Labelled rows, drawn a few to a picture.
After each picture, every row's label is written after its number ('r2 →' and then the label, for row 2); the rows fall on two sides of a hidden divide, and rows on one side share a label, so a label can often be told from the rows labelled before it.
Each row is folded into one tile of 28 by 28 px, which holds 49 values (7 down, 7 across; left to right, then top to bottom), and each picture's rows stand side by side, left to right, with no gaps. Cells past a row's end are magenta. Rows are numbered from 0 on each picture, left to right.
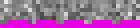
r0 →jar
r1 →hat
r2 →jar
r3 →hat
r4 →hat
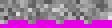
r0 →hat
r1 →hat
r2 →hat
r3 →hat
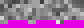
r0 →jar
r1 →hat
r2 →hat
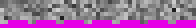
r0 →hat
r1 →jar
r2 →hat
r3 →hat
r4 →hat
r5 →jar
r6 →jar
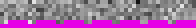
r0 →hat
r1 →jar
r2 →jar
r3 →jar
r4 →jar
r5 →hat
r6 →hat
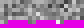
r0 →hat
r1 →hat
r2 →hat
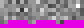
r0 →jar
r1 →hat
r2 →jar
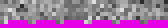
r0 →hat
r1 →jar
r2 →jar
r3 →hat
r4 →jar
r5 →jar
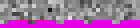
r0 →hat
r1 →jar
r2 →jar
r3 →hat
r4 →hat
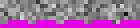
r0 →jar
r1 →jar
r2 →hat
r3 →hat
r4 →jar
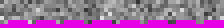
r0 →jar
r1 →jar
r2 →jar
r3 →jar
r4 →jar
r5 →jar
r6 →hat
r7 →hat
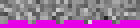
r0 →jar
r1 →jar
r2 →hat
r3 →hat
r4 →jar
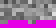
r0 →hat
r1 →hat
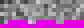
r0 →jar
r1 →hat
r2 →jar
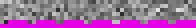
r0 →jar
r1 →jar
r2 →jar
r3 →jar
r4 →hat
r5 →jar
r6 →jar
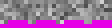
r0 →hat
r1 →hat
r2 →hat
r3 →jar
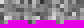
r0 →hat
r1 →jar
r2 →hat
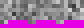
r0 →hat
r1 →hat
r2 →hat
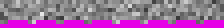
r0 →hat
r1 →hat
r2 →hat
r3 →jar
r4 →jar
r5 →hat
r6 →jar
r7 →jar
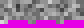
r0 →hat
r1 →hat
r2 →jar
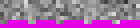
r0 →hat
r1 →jar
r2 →jar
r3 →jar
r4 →hat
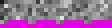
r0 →hat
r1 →jar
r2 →jar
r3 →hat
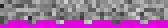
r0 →hat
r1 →hat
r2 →hat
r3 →hat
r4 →jar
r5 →hat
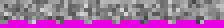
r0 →hat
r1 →hat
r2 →hat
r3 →jar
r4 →jar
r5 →jar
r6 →hat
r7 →hat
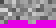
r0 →hat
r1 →hat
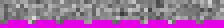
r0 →jar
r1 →jar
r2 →jar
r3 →hat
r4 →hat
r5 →hat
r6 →hat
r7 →jar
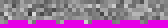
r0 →hat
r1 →jar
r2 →jar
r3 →jar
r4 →jar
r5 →jar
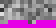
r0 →jar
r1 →hat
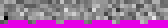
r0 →jar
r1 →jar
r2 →jar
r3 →jar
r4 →hat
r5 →hat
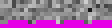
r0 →hat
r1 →jar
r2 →jar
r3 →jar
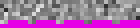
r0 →hat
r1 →jar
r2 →hat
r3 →hat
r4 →jar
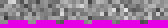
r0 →hat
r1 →jar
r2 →jar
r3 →hat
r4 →hat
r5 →jar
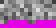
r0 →jar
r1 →jar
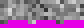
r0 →jar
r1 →jar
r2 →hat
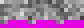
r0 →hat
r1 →hat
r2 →jar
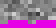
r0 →hat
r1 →hat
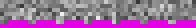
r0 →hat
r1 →jar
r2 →hat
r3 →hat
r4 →jar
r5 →jar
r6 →hat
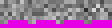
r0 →hat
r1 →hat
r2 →hat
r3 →jar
